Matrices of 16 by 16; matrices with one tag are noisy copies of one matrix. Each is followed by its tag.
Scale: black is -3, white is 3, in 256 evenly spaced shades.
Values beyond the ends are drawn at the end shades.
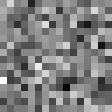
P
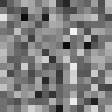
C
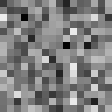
C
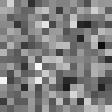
P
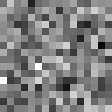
P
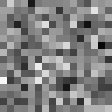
P
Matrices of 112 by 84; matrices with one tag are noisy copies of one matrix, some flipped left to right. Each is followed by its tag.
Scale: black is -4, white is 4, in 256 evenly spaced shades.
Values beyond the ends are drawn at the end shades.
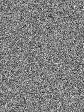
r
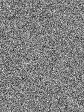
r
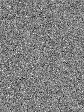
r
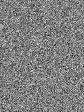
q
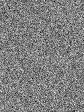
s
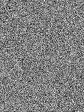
s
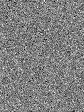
s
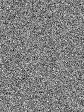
r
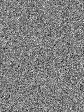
q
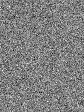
r
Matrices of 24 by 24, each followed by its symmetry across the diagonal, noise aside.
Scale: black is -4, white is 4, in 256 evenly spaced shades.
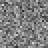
neither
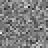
neither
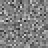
antisymmetric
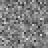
antisymmetric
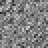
symmetric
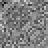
symmetric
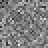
symmetric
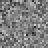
symmetric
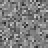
symmetric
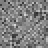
symmetric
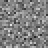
neither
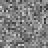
antisymmetric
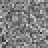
neither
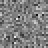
antisymmetric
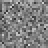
antisymmetric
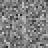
neither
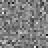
antisymmetric
